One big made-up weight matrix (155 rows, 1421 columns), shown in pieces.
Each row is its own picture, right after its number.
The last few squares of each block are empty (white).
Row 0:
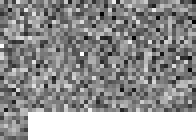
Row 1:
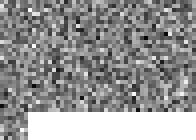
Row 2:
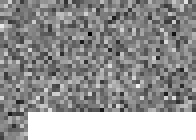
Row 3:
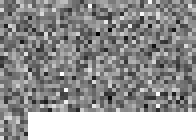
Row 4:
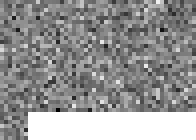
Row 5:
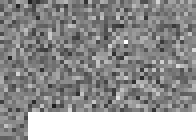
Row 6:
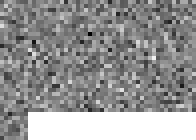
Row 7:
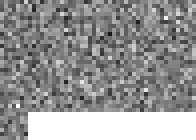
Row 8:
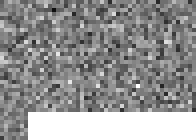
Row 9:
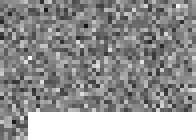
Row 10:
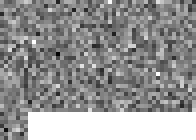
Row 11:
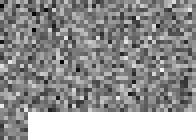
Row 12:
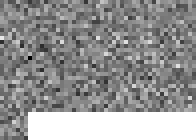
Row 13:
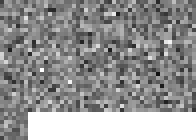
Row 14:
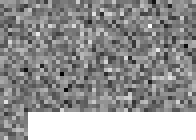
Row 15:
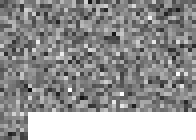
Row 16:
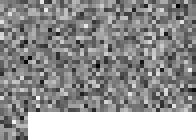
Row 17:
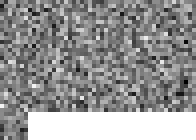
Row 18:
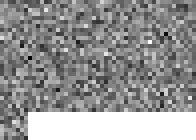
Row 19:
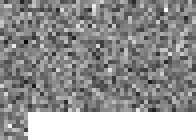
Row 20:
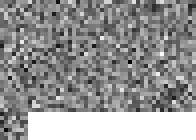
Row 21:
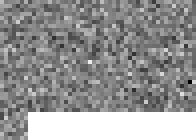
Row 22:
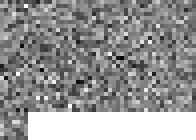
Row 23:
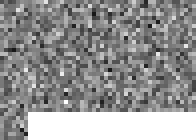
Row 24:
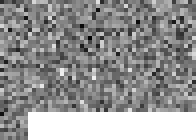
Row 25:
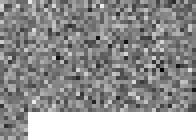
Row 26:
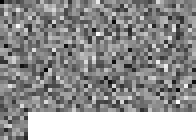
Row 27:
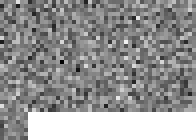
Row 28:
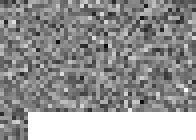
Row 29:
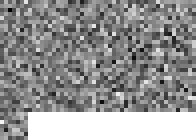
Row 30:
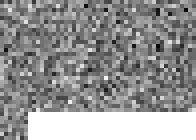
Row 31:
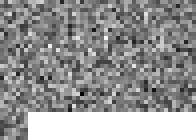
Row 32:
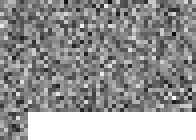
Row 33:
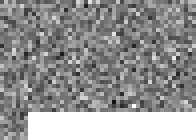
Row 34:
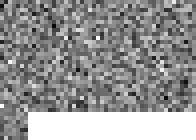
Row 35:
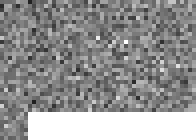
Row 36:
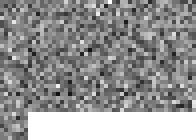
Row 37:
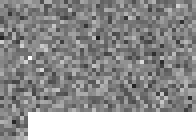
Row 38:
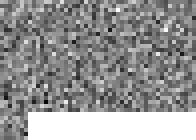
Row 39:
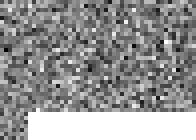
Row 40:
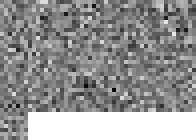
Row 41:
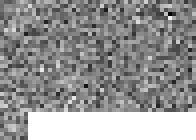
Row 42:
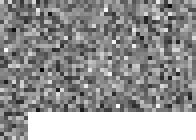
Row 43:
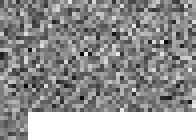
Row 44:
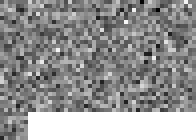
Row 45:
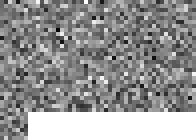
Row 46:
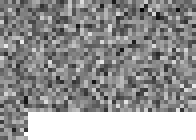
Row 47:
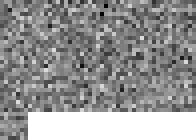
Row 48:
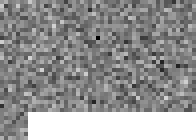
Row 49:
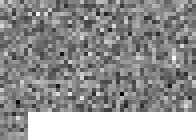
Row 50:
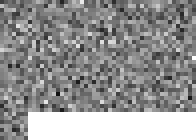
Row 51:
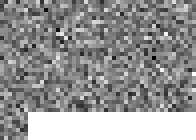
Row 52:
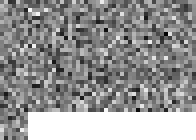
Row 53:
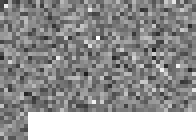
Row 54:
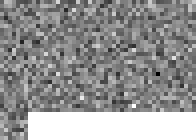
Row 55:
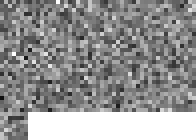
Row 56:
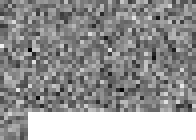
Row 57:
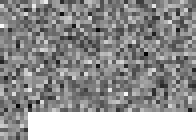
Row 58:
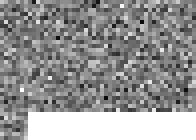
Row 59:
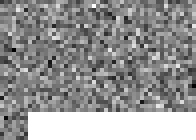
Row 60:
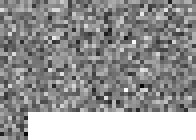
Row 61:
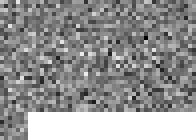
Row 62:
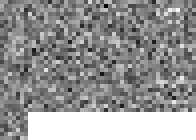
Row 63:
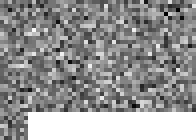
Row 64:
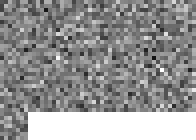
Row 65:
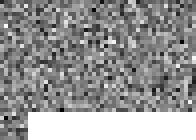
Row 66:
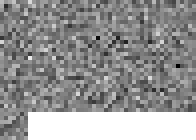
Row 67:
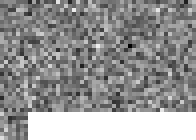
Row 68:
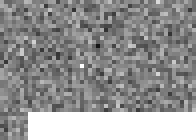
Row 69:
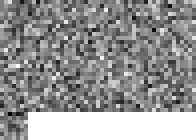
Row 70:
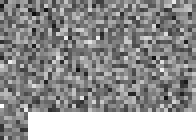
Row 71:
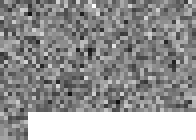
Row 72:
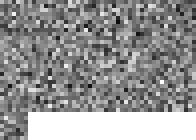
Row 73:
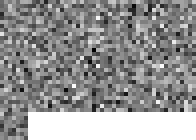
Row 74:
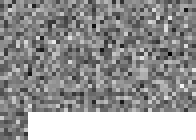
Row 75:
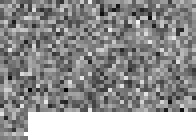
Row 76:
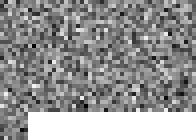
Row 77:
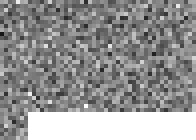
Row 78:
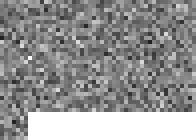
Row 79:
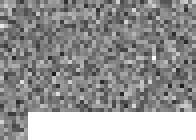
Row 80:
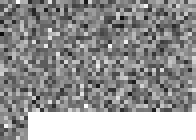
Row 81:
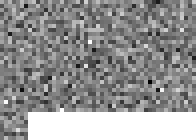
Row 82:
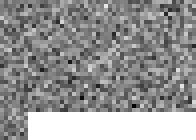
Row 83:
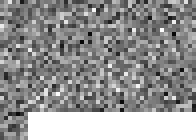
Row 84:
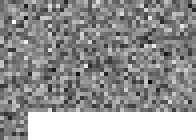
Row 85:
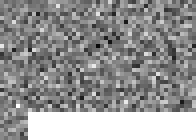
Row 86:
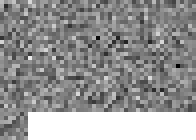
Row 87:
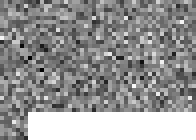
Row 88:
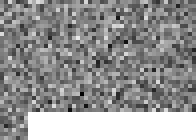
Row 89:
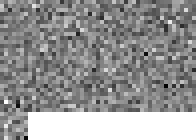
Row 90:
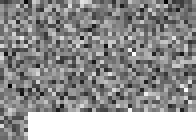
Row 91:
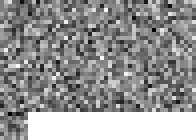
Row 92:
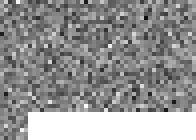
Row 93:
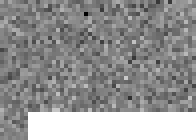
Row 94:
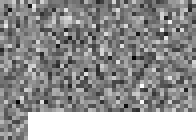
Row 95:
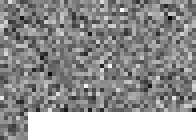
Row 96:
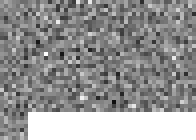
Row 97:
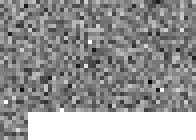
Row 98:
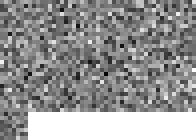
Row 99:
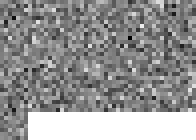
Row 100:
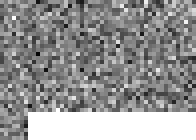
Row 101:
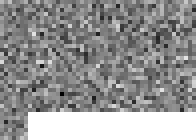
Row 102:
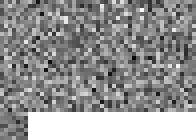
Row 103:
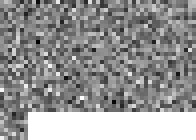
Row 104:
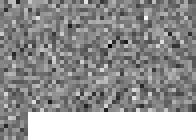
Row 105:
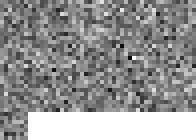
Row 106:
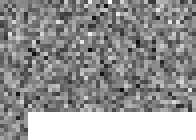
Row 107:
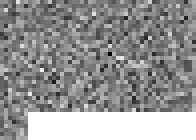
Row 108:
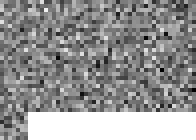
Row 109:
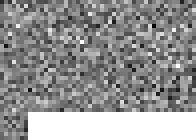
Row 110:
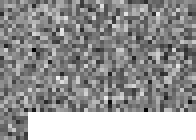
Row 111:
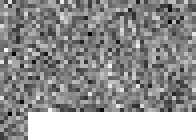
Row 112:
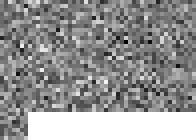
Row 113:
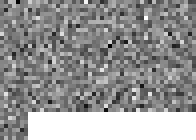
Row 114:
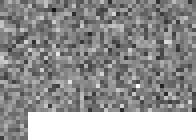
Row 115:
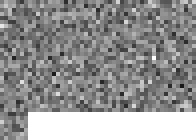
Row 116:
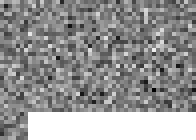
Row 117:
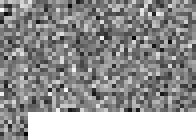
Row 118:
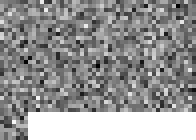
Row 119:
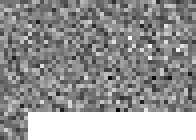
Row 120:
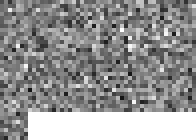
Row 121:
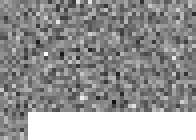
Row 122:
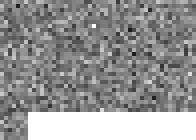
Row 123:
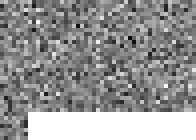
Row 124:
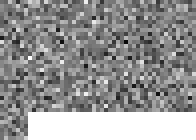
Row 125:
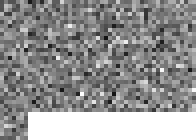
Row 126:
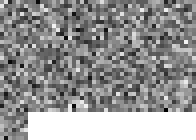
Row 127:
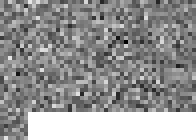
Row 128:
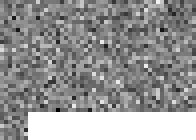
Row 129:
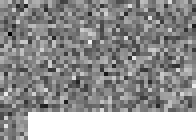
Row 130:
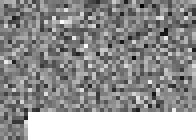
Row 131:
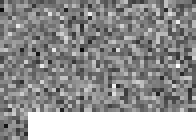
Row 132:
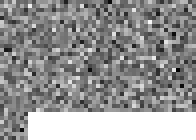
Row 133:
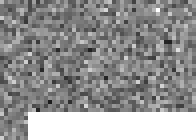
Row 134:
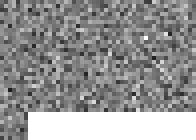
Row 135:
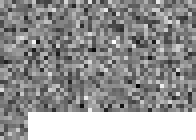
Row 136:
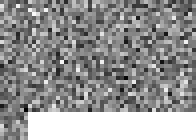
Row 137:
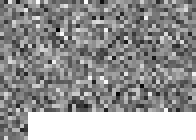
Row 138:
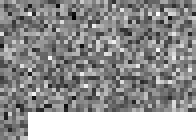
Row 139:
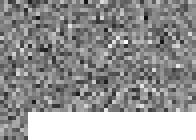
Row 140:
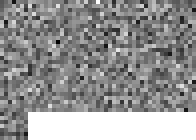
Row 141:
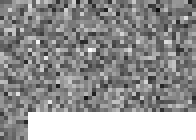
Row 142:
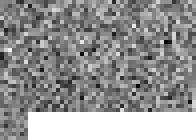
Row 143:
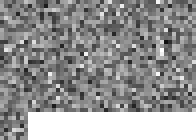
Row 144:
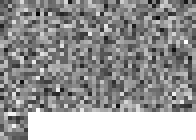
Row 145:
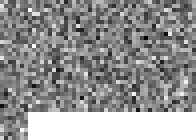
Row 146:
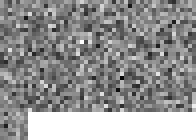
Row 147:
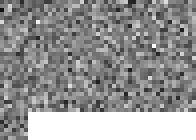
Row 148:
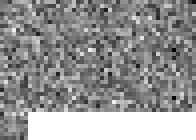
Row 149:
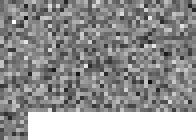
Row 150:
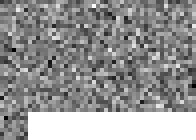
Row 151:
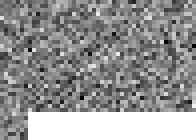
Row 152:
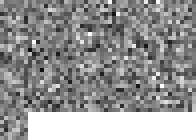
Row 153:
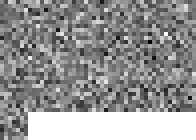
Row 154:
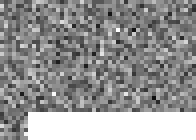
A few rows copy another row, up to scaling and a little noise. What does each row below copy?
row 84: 149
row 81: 97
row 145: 1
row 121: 96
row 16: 118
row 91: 69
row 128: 4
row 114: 8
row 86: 66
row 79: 115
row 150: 59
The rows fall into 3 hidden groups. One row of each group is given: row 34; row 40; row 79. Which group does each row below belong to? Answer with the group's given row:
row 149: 40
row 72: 40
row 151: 79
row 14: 40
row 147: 40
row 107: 34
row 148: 79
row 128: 40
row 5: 34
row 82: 79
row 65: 40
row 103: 79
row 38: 40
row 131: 40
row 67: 79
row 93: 40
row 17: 34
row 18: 34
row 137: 34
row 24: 40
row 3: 40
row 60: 40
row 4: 40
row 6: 79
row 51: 34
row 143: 79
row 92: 34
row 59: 40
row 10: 79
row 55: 79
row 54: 79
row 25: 34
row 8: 79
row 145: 34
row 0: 79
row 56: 79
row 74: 40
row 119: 40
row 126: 34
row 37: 34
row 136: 34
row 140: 40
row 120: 40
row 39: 79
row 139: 34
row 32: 79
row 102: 40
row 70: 34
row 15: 79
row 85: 79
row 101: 40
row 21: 40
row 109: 40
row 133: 79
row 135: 79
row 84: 40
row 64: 34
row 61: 34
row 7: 40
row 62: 79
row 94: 40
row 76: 34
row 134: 34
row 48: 34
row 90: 40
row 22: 34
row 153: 34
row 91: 79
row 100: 40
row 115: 79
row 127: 34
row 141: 79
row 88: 34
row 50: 40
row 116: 34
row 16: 34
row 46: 40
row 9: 34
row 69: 79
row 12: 34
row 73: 40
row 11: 34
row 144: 79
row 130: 40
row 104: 34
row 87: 34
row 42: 79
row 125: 34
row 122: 40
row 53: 34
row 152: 79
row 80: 34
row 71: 79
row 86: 34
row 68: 79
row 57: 40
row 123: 40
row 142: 79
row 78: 34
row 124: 34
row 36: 79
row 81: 40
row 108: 34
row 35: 34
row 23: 40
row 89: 40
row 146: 79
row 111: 79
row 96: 79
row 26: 40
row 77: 34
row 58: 40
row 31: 34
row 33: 79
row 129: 40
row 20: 79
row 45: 34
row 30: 79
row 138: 79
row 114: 79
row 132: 79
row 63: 79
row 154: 40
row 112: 34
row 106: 79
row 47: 79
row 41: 79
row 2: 79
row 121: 79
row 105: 40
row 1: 34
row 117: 40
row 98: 40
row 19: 40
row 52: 34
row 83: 79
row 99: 40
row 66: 34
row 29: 40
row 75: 40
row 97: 40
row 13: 79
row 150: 40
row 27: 34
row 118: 34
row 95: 79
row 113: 34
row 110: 40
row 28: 40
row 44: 79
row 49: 79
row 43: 79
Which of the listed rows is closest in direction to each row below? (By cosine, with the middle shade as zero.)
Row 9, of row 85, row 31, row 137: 137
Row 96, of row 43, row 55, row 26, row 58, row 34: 55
